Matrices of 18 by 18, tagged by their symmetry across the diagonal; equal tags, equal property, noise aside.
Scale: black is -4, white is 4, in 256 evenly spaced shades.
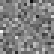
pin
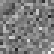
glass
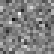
pin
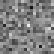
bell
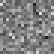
bell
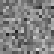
bell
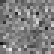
bell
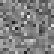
pin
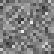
glass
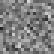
pin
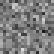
bell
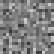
pin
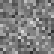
glass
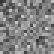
glass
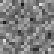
glass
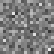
glass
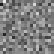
pin
